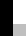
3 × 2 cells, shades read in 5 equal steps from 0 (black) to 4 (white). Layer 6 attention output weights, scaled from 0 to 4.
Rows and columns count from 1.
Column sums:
0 11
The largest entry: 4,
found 2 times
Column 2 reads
4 4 3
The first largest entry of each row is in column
2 2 2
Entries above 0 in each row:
1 1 1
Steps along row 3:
up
